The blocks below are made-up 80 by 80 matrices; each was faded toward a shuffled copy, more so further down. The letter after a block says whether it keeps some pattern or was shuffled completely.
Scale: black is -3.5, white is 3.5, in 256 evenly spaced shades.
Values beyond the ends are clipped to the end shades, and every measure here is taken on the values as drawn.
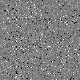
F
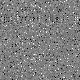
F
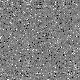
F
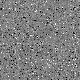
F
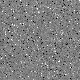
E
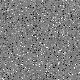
F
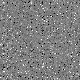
F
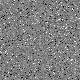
E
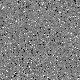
E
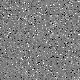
F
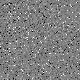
F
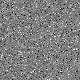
E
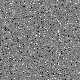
E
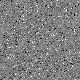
E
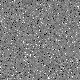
E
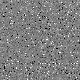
F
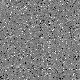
F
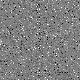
F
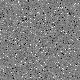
E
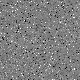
E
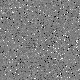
E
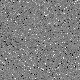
E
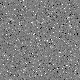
E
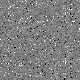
F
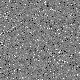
E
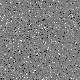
E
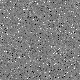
E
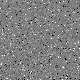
E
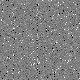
F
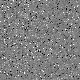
F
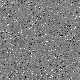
E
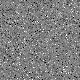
E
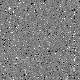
F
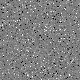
E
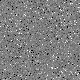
E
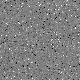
E
